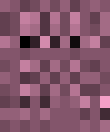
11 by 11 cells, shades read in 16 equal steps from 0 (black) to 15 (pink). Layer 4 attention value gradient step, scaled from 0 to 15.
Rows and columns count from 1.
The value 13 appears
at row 4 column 5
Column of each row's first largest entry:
1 3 3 5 1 3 1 3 11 3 11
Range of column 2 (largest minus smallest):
2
